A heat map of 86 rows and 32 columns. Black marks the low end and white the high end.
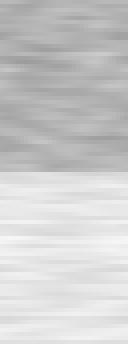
The table splits into 2 rows of 1 panel. Panel 1,1: high, streaked across, faint in contrast. Panel 2,1: very high, streaked across, faint in contrast.
